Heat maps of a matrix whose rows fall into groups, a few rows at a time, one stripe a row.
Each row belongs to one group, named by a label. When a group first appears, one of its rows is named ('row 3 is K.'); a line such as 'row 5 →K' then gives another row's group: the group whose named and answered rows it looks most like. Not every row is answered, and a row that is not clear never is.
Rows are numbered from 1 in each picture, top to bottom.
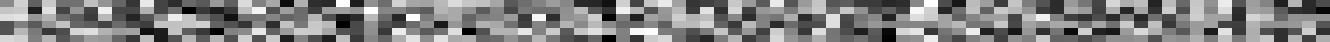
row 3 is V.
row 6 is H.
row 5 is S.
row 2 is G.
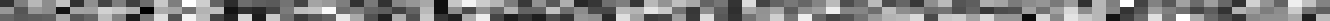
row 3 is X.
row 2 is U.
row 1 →V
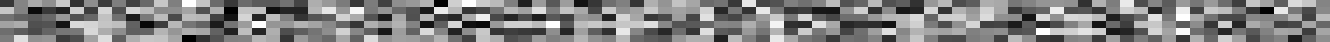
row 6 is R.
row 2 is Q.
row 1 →V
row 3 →X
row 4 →S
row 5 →X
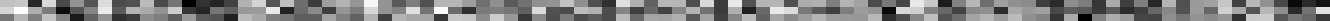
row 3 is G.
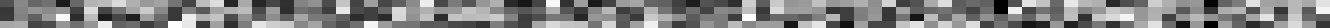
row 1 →U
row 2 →H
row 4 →S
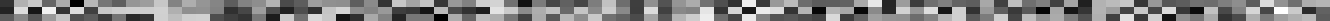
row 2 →Q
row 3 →V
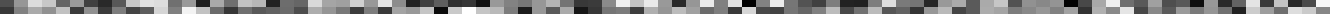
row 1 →Q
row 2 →V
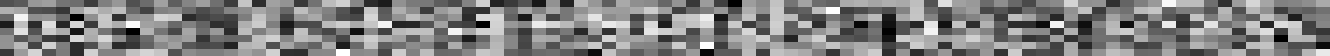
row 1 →X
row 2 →S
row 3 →R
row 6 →S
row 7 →G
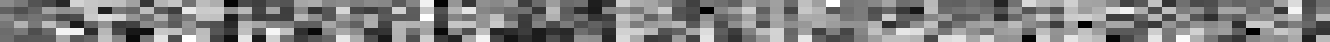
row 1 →U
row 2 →H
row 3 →U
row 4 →G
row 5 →X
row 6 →X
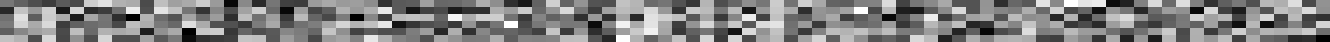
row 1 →U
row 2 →Q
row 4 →Q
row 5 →U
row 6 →G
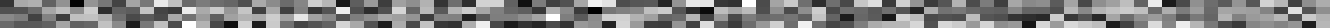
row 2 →H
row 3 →S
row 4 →X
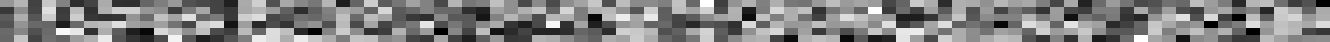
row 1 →G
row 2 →Q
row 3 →Q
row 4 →U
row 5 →X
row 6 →S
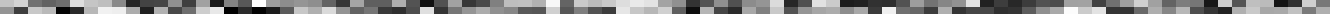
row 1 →S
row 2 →U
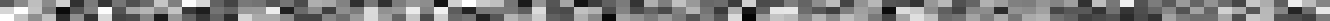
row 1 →V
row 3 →G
